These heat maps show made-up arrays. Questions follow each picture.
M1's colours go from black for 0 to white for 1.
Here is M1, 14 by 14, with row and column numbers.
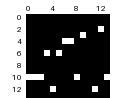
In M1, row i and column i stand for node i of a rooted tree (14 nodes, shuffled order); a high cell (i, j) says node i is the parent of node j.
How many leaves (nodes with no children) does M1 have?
8
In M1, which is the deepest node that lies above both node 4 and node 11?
12
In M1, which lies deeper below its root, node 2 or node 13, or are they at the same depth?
the same depth
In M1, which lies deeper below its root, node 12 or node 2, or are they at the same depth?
node 12
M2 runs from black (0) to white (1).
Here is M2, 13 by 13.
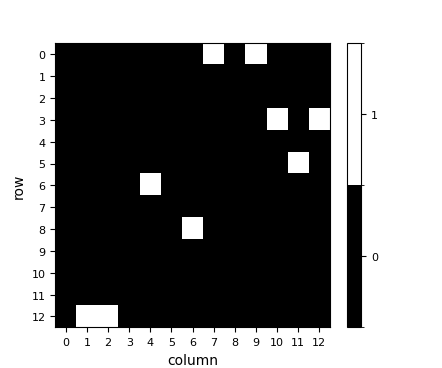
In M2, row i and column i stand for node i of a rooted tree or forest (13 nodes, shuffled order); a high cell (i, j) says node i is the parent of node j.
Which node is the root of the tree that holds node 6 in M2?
8
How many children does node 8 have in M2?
1
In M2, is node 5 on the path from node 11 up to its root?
yes
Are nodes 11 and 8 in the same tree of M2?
no
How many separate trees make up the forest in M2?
4
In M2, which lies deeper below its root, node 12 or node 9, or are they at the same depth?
the same depth
